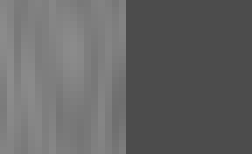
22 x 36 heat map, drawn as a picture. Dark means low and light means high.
It is made of 1 by 2 panels. Panel 1,1: middling, streaked downward, faint in contrast. Panel 1,2: low, flat.
